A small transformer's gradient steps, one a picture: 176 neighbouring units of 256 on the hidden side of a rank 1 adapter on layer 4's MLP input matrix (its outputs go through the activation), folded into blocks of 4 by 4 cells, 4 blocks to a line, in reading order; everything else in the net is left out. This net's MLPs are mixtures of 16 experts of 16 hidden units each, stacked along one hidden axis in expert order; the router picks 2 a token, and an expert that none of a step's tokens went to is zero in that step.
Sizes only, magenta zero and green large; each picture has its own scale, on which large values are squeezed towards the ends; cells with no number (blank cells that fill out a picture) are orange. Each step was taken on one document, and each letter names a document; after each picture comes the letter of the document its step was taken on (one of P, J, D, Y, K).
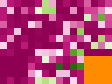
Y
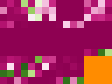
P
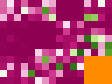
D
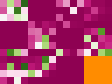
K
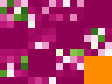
K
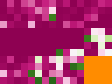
D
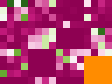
K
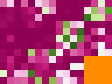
Y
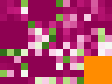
K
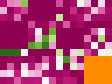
K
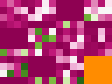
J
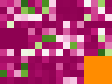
P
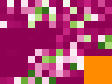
D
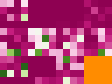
P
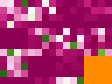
P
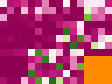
Y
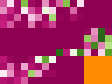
D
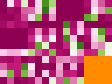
P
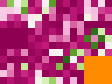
K
